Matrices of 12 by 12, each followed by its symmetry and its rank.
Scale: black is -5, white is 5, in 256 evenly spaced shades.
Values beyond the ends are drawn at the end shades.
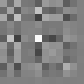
symmetric, rank two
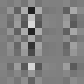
neither, rank one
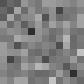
symmetric, full rank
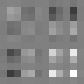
symmetric, rank one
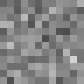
neither, full rank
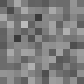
symmetric, full rank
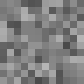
antisymmetric, full rank
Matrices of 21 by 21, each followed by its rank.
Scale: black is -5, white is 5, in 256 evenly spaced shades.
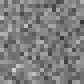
full rank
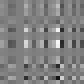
one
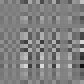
one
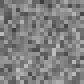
full rank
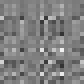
two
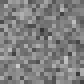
full rank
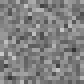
full rank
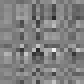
two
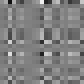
one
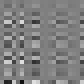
one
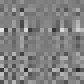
two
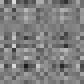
two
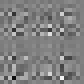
two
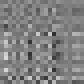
two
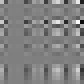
one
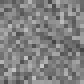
full rank
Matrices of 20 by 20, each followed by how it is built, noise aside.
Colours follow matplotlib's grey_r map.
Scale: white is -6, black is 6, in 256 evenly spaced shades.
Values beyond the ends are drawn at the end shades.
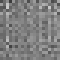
low rank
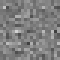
low rank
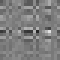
low rank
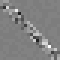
banded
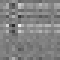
low rank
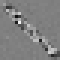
banded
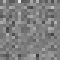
low rank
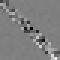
banded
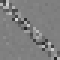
banded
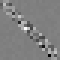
banded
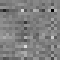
low rank
